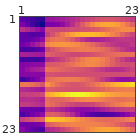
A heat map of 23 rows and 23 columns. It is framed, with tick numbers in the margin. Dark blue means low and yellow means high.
Calmest part: centre. Seam: vertical, 20% of the way across, the right part higher. Grain: streaks across. Average level on the scale: 50%. Ninth with the lowest average: top left.
